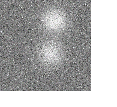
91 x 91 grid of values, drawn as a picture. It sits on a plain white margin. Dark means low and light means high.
No single row or column stands out from its neighbours. No regular stripes run through it. Neither half mirrors the other. Two bumps rise from the field.
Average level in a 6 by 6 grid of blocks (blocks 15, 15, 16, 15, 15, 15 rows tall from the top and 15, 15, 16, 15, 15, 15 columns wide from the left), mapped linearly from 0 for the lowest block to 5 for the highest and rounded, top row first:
0 0 1 2 1 0 | 0 0 1 5 2 0 | 0 0 1 2 1 0 | 0 0 2 4 1 0 | 0 0 1 1 0 0 | 0 0 0 0 0 0
